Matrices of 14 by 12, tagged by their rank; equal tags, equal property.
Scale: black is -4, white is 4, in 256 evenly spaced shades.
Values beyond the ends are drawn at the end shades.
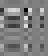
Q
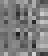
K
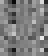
K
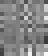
K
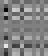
Q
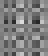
Q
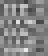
K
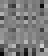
K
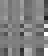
Q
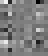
K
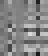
K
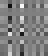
Q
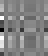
Q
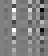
Q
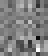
K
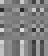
Q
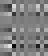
Q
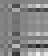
Q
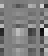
Q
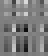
Q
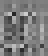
K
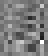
K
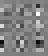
K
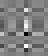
Q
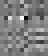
K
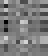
K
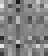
K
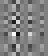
Q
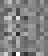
K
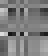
Q
